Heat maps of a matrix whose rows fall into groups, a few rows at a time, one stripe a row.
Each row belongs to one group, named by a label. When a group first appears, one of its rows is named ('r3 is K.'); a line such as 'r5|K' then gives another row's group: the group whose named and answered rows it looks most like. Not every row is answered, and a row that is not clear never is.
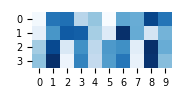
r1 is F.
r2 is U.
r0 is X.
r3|U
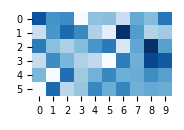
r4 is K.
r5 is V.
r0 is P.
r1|F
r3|X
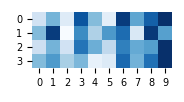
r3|X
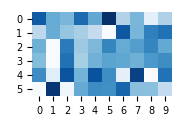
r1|X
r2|K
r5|V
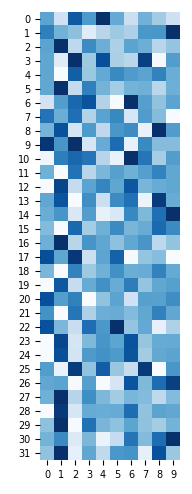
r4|K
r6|F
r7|P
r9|P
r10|F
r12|V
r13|U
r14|X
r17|P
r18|K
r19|V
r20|P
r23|V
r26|X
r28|V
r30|X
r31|U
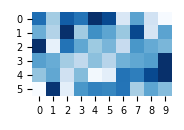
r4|X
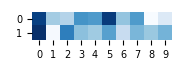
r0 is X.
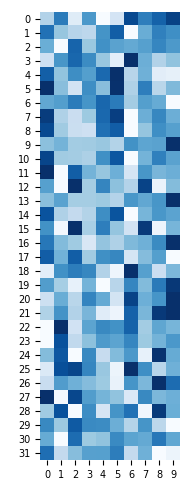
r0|X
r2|K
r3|F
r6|P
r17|P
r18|F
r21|X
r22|V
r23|V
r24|U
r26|X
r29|P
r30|K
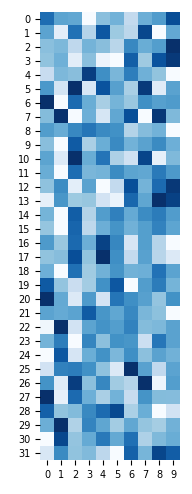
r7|U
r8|P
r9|K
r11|K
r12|X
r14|K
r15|K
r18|K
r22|V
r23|U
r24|V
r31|X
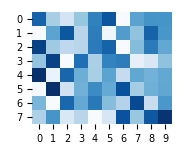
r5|V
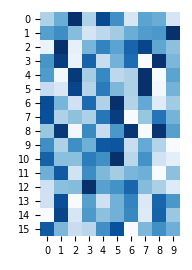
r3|U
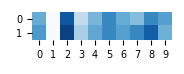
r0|K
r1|K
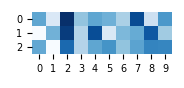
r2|K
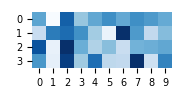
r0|K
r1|F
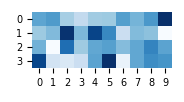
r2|K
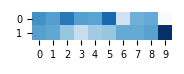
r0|P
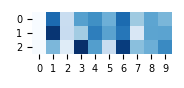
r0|V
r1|V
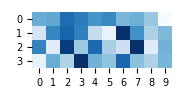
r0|P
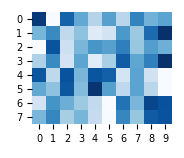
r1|X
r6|X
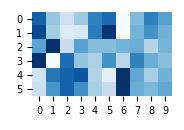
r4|F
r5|F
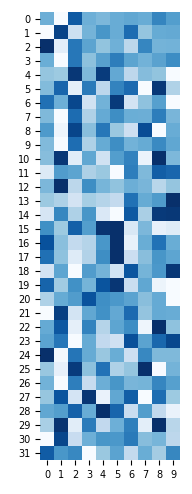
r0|K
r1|V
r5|U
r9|K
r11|X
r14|X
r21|V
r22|U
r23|X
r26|K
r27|U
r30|V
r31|P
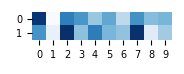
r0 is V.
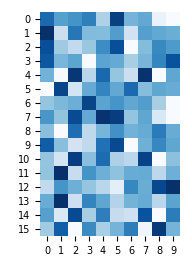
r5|V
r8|K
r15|U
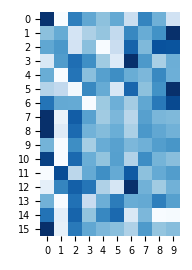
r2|X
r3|F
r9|K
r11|V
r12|F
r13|K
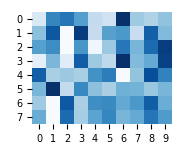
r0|F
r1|U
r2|X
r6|K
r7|K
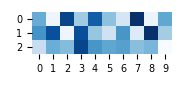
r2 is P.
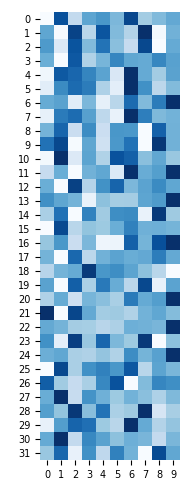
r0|V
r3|K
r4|F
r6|X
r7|F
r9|U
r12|K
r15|V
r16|X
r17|K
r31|U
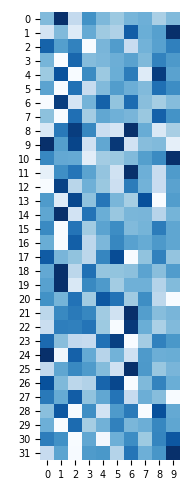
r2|P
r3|K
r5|K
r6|V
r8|F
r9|P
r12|V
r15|K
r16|K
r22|F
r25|F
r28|U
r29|K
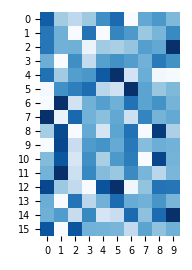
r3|K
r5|F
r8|U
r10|U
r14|X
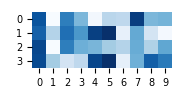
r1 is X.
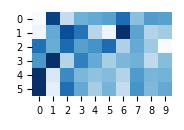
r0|V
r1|F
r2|P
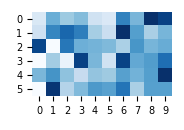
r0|X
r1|F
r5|V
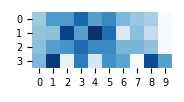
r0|P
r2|P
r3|U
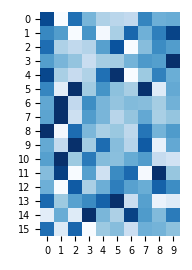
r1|X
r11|U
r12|K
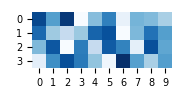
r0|P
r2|U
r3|F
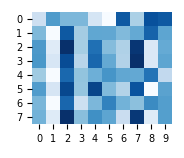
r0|X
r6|K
